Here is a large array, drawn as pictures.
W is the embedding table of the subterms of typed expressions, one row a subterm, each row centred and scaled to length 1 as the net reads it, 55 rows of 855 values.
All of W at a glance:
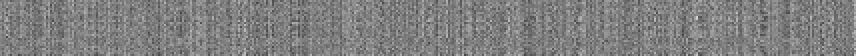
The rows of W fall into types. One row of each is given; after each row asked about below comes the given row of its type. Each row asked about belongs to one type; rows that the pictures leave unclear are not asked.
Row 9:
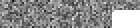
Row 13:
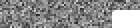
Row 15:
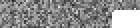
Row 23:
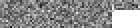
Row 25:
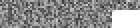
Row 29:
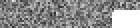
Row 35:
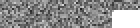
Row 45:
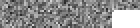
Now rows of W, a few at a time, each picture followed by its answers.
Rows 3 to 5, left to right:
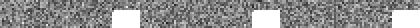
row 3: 15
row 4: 35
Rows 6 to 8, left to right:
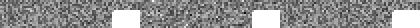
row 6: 25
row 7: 35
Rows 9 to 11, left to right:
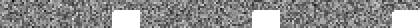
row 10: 35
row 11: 9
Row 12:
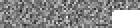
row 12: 13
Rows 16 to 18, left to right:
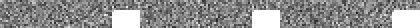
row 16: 23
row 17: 25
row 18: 45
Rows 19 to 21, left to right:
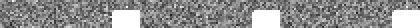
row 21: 13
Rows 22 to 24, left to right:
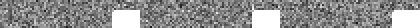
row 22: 25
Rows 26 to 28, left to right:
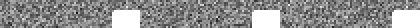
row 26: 13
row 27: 35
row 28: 13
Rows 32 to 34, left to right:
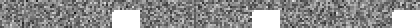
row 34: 29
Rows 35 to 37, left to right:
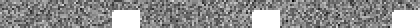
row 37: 15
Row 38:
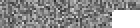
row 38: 25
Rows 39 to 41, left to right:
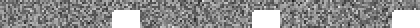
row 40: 23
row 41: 15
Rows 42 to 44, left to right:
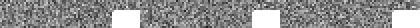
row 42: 25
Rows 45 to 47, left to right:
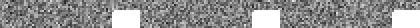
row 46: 35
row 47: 29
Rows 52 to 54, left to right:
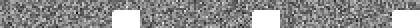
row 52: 13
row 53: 15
